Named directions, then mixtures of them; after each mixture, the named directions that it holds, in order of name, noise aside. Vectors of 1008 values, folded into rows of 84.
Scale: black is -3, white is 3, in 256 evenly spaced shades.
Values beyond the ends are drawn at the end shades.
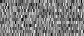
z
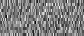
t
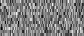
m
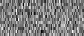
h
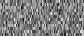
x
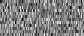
z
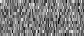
m, t, z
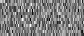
x, z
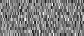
h, t, x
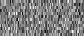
h, m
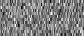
m, x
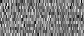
t, z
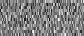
t, x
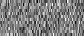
h, m, t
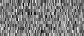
h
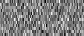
h, x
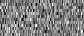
m, z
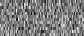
h
